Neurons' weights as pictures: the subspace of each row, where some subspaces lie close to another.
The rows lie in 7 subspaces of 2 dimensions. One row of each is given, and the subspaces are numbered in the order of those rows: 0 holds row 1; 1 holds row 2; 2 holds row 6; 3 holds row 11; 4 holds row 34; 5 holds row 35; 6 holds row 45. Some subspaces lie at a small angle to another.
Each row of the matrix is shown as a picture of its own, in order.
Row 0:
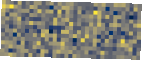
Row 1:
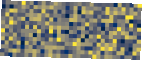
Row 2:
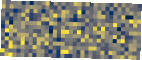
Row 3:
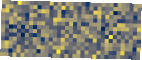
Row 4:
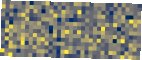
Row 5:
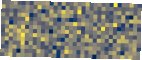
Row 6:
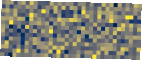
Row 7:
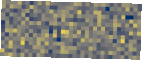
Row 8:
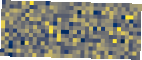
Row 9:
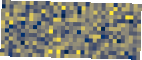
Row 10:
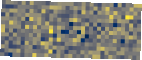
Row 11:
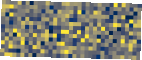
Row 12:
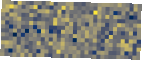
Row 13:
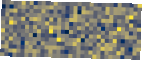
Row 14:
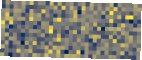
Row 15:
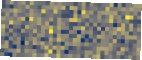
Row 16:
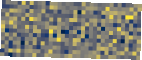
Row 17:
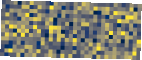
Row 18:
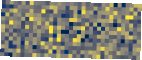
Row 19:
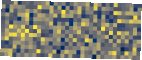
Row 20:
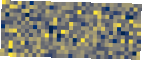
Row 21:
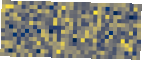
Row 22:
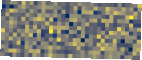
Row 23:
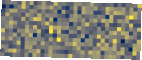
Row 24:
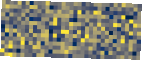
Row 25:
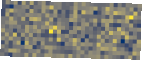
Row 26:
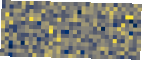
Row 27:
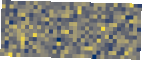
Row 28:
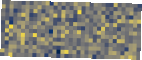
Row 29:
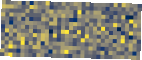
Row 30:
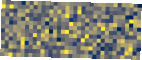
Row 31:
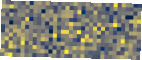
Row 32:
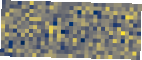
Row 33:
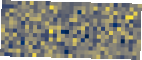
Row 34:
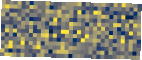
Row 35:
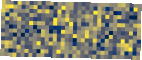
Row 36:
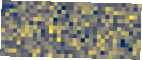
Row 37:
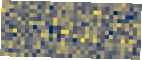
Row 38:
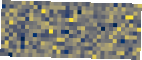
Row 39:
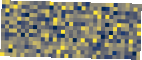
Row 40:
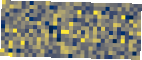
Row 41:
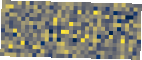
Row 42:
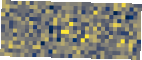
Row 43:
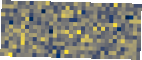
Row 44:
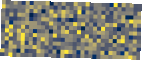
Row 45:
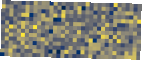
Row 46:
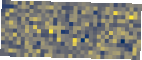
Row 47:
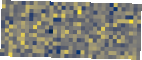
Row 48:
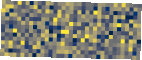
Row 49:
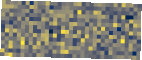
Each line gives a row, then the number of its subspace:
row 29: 4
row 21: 5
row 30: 0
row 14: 6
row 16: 4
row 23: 0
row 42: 2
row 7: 1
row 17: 4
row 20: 6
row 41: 3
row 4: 1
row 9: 6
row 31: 2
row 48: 3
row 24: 4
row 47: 6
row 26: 6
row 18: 2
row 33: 3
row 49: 4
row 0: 5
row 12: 5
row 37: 3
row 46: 5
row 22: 0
